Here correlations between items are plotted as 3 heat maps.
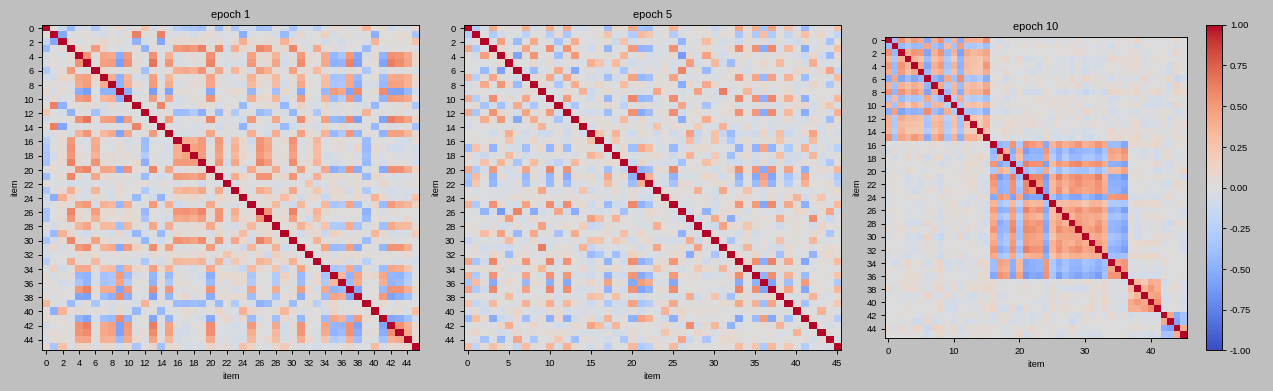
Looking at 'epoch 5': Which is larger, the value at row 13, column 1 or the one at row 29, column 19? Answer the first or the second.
the second
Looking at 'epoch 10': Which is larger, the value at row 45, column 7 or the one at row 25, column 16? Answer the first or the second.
the second
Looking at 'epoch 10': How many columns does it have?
46
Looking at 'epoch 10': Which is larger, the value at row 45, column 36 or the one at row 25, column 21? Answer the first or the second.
the second
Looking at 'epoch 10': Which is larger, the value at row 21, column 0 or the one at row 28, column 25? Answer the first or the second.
the second
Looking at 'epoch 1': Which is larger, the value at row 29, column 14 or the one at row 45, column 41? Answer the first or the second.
the second
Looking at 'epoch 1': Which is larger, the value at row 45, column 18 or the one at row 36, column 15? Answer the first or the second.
the first
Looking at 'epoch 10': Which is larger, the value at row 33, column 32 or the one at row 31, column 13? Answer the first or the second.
the first
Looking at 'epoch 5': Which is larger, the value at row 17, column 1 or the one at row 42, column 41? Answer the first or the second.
the first
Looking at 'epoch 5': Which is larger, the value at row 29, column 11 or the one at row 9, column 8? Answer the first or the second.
the second
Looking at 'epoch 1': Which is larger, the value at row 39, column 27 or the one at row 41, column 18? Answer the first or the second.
the second
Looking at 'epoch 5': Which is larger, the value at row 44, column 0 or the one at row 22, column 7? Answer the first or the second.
the first
